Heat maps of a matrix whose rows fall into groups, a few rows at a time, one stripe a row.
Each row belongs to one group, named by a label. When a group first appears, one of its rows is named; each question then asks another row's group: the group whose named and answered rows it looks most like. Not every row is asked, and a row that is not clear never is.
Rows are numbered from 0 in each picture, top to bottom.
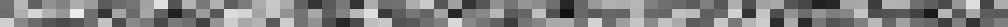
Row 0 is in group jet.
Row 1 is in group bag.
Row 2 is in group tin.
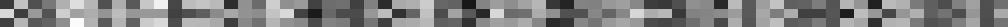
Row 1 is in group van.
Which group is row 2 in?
jet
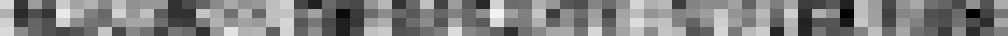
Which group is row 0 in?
van
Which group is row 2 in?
van
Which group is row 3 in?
tin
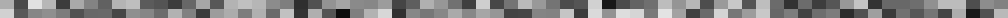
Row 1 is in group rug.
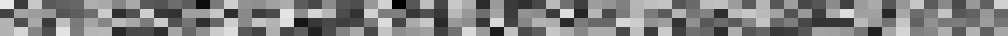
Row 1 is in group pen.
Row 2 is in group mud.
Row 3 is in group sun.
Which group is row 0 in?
van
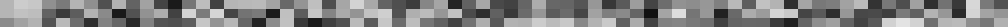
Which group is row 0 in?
bag
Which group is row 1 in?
pen
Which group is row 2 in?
sun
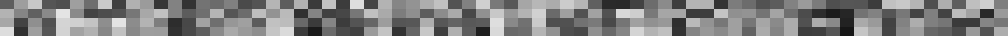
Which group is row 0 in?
sun
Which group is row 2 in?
van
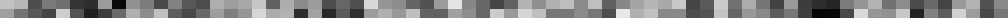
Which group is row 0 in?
tin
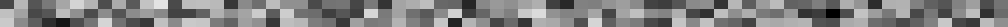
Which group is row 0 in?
jet
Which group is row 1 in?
tin
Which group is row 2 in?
pen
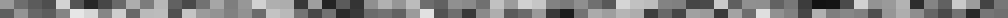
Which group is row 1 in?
jet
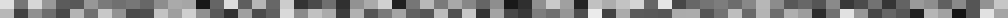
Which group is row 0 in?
rug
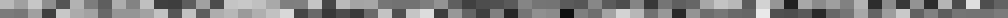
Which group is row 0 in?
bag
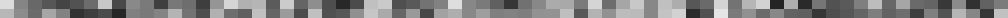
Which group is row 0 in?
tin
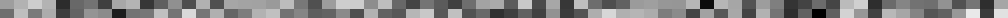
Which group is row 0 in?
bag
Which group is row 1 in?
jet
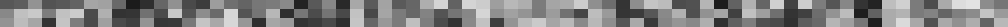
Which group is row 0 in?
sun
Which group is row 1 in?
sun
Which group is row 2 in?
sun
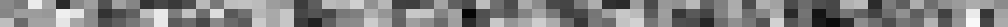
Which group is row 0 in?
bag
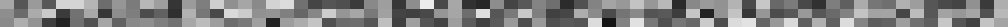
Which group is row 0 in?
van
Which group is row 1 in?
bag
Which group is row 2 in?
pen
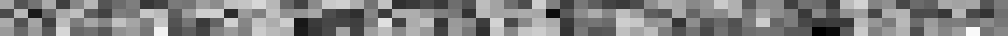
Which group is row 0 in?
bag
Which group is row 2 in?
mud
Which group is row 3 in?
mud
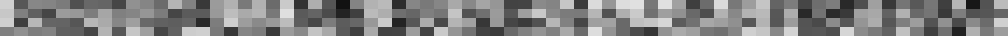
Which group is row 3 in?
pen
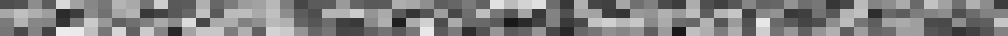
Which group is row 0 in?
mud
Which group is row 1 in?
bag
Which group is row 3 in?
van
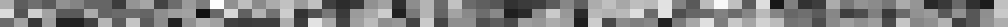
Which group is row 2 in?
pen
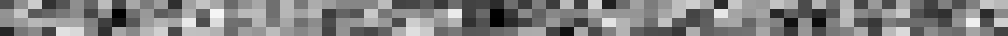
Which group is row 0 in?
pen
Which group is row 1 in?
tin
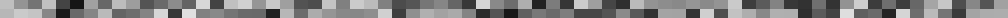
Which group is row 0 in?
bag
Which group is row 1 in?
pen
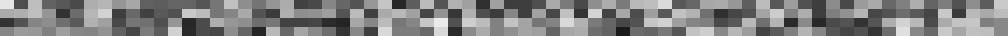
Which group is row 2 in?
sun
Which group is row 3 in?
sun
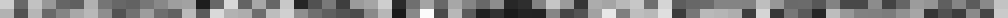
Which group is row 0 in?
rug
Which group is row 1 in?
van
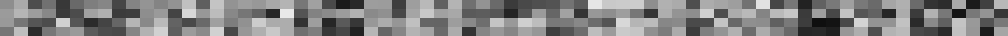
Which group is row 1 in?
pen
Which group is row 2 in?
mud
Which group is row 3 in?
jet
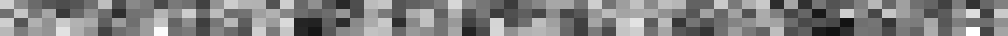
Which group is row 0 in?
tin
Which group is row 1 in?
jet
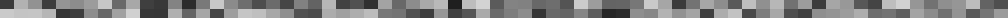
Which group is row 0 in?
sun
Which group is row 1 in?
bag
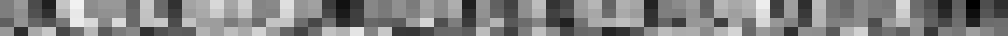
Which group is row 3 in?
bag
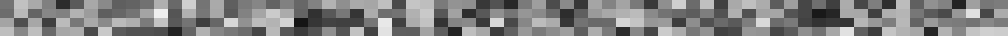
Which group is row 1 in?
jet
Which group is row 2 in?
mud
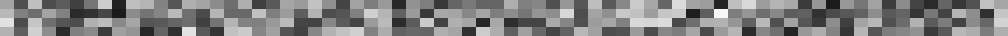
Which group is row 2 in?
van
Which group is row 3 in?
bag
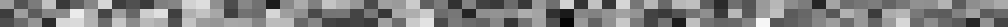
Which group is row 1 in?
jet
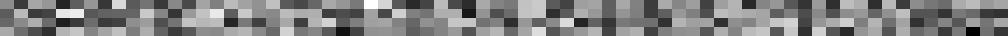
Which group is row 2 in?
pen
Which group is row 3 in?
tin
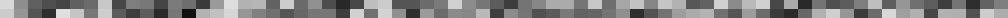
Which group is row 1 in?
sun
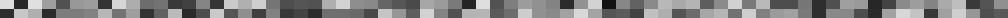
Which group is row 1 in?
sun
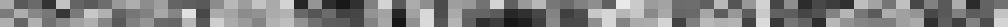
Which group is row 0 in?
mud
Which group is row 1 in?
jet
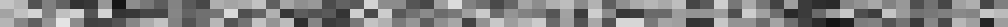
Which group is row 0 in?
tin
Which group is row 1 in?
sun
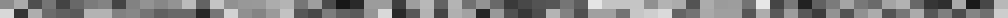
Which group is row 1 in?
van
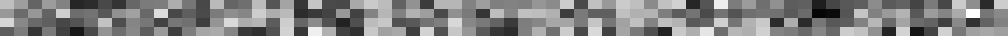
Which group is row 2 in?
tin
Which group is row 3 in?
pen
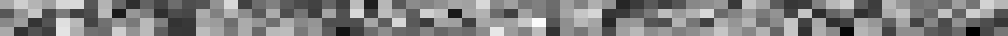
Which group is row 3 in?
van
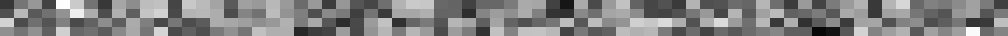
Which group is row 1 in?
jet
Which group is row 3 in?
mud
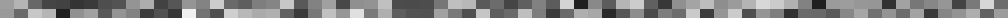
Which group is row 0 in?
pen
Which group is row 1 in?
bag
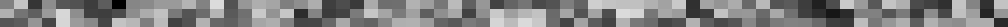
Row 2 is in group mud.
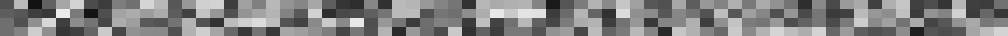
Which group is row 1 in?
mud
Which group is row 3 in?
pen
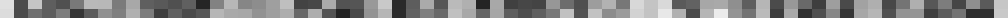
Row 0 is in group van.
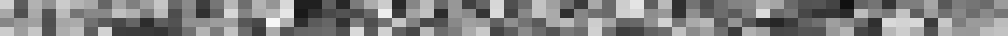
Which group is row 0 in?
rug
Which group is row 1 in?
mud
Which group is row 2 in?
sun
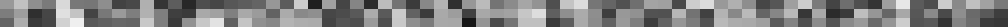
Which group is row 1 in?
tin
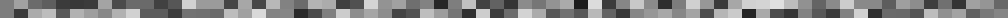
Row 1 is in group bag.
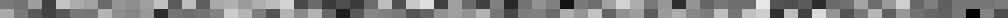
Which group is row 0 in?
mud
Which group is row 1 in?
tin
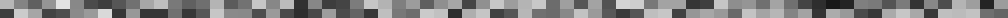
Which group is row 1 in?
sun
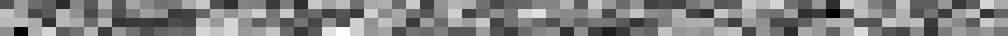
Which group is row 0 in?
pen
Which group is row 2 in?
sun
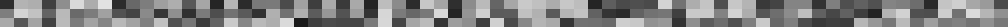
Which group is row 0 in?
sun
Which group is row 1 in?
sun
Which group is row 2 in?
mud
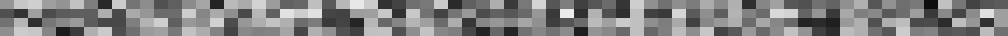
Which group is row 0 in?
bag
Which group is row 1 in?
pen
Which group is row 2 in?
jet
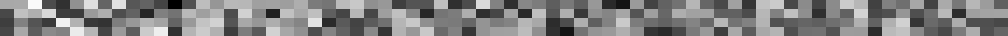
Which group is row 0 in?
bag
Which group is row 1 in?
pen
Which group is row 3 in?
jet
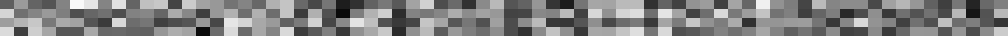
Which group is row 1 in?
rug
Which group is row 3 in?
rug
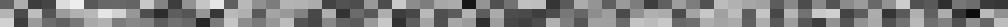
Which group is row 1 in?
van
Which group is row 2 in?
van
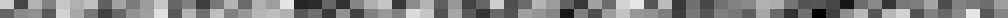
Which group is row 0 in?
rug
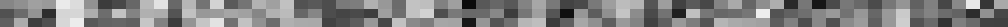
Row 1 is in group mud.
